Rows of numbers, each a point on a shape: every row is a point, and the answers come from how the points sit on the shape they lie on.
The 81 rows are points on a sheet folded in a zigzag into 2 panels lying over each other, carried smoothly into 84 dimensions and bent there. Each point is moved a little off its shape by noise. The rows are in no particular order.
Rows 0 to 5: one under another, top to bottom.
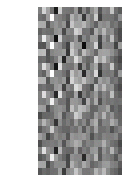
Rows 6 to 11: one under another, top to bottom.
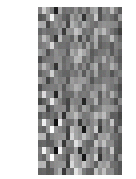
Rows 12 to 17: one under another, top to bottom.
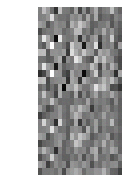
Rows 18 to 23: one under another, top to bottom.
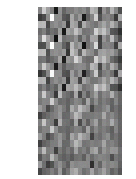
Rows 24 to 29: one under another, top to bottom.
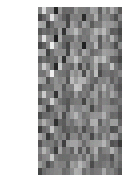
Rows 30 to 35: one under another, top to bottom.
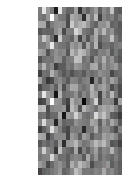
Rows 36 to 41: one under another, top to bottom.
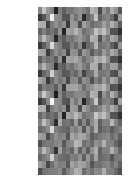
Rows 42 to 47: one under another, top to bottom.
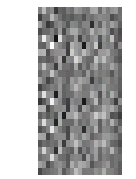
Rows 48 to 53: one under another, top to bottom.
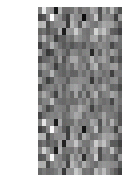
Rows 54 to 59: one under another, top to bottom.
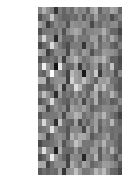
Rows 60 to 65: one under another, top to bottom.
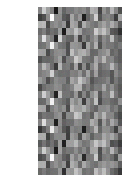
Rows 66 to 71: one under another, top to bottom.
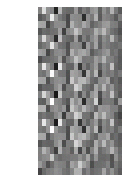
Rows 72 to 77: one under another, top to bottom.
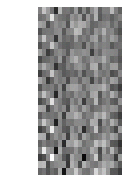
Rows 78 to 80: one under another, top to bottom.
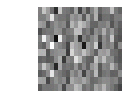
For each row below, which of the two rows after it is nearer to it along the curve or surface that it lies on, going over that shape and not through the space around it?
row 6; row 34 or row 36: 36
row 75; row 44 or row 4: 4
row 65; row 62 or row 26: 26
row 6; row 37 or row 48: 37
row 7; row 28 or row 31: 31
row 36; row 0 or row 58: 0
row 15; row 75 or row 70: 70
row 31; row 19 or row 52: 19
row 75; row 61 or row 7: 7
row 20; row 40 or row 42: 40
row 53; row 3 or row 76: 76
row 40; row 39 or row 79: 39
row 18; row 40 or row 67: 40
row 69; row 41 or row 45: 41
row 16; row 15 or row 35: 35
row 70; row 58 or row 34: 58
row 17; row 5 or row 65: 65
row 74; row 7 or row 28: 28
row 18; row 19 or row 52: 19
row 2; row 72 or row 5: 72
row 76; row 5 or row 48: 48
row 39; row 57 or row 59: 57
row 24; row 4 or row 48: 48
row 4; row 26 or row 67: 26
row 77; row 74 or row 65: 65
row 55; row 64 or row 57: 64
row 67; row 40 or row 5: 5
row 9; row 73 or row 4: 73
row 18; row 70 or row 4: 4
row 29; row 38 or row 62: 62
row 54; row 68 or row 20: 20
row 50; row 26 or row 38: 38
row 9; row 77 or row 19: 77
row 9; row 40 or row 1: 1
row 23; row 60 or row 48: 48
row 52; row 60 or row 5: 5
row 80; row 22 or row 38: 38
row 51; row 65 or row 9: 65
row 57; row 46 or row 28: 28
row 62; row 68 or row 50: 50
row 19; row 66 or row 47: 66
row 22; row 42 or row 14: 42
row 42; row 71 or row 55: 55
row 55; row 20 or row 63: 20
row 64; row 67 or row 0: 67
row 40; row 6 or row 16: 6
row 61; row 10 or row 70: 70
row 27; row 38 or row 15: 15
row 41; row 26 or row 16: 26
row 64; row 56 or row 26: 56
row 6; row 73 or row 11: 11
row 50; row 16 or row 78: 78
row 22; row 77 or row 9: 9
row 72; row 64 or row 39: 39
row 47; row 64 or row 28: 64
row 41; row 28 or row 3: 28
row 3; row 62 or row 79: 79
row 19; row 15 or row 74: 74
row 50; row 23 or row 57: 57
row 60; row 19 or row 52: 19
